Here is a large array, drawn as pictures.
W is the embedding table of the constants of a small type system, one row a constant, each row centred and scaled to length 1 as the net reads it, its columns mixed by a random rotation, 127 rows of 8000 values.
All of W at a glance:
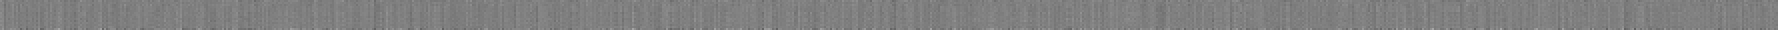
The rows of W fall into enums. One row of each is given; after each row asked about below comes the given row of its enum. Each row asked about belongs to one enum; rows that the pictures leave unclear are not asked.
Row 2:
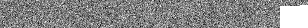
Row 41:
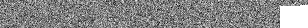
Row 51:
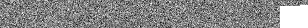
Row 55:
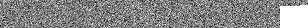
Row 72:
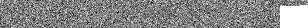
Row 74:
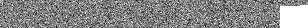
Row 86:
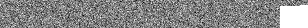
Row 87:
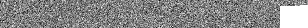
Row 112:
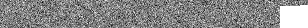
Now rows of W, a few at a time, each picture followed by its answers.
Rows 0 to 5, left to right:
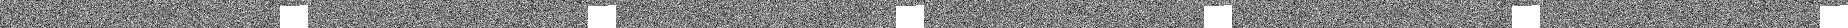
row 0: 72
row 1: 74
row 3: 87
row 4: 72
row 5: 74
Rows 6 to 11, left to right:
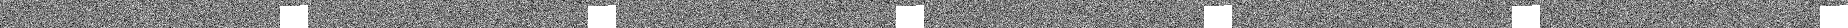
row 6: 55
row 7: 74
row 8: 74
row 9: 87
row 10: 51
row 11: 72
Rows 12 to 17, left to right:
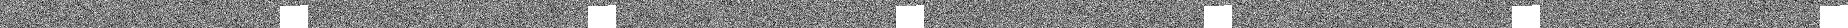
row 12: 112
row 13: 2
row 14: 41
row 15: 87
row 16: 51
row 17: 74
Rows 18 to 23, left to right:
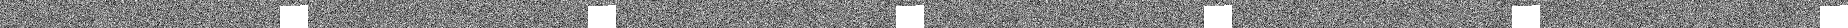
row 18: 41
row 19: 87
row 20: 72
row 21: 41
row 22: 72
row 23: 2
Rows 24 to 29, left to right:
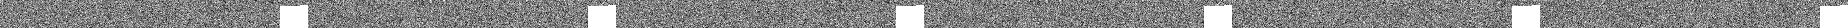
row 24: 74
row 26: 74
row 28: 72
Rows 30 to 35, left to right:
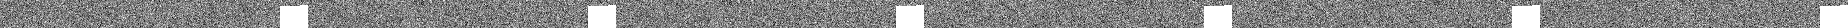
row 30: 2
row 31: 41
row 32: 41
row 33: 112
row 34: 112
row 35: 55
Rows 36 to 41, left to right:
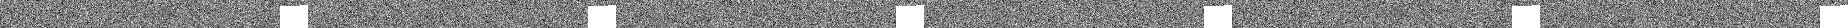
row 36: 72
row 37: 112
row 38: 41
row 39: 55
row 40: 72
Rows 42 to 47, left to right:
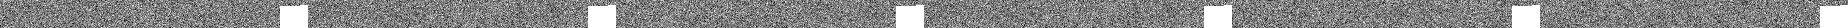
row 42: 55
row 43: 2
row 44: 51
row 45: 2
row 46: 72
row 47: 112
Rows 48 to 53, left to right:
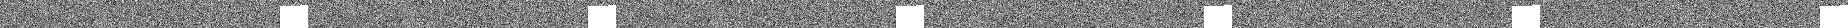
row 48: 41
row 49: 41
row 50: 41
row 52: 51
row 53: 55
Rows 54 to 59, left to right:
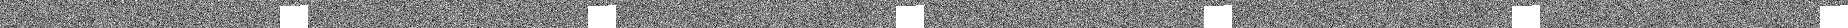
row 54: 41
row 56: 2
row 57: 86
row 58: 2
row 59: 112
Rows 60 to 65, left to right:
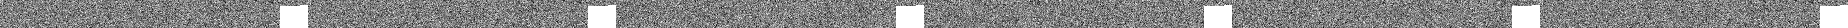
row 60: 74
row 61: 74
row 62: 2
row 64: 72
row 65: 74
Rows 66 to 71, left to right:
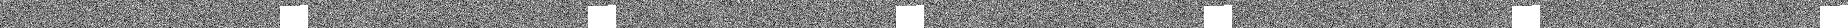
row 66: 55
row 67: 51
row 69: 51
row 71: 2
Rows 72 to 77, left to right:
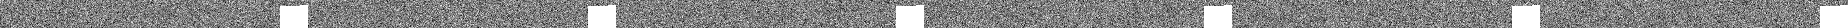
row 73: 55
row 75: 2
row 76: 41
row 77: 112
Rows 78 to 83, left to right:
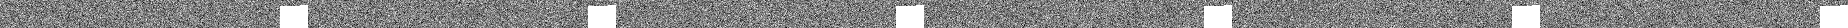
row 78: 86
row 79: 72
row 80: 55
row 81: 2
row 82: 87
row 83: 112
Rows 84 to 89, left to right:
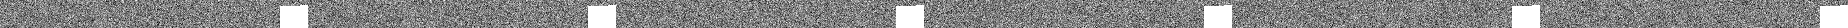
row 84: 41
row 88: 2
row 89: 112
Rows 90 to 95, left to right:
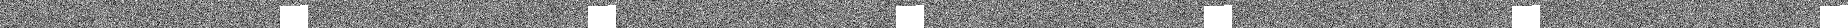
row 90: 41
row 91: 2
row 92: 72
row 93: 51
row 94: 2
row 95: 2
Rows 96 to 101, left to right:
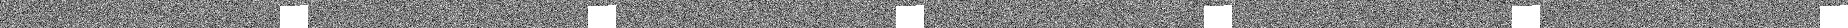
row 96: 87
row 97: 55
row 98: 86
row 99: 72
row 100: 74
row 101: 55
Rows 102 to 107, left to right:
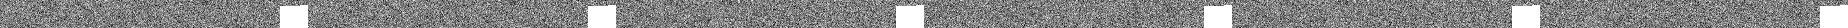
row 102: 112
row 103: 112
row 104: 41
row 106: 41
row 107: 51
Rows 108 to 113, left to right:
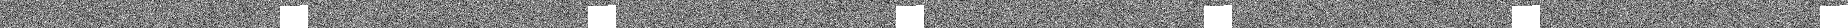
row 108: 2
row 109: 51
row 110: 74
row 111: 72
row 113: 72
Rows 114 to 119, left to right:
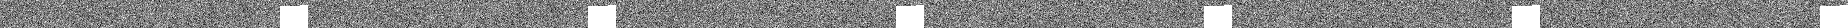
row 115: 2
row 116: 87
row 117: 51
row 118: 51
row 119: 72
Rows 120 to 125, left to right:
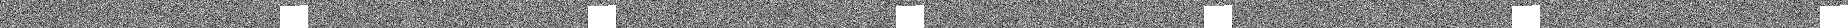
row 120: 87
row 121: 41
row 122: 72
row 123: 41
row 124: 55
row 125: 51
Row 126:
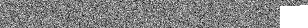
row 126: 86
